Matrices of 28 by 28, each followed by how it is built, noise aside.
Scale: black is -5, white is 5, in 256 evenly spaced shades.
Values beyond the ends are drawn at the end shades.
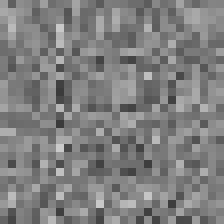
low rank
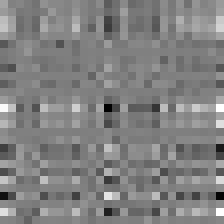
low rank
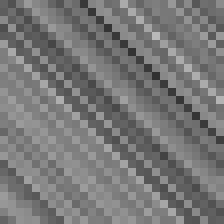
Toeplitz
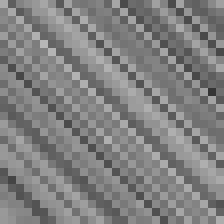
Toeplitz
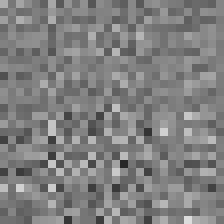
low rank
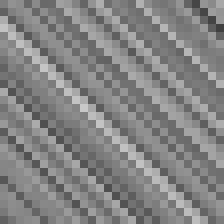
Toeplitz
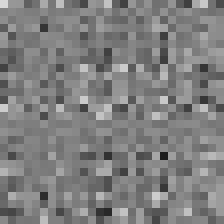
low rank
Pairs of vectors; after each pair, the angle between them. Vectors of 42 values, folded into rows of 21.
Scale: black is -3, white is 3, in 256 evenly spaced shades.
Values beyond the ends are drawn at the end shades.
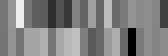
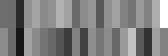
partly opposed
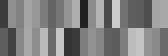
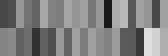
orthogonal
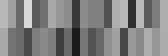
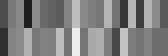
nearly opposite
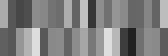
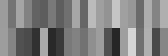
partly opposed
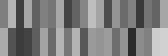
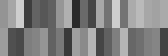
orthogonal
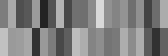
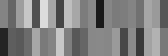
nearly opposite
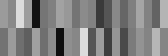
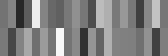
nearly opposite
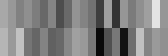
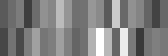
nearly opposite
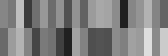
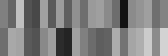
nearly parallel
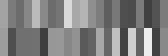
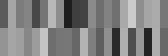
nearly opposite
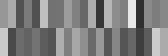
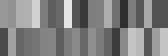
orthogonal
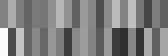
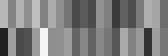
partly opposed
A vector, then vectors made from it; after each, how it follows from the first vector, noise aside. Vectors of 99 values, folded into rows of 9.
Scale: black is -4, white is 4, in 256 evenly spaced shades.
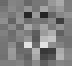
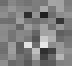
copied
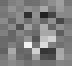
copied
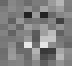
copied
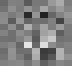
copied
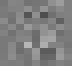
shrunk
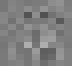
shrunk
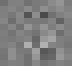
shrunk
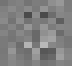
shrunk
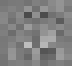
shrunk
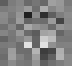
copied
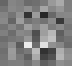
copied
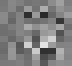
copied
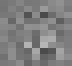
shrunk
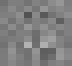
shrunk
